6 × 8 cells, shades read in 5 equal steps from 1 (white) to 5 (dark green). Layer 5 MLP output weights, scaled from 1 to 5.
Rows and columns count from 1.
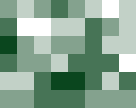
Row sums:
20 19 24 25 28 27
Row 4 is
4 3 3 2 4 4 4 1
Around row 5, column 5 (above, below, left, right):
4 4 5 4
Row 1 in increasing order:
1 2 2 2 3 3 3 4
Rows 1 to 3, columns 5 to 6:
3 2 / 2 4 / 3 4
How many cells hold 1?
4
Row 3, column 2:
3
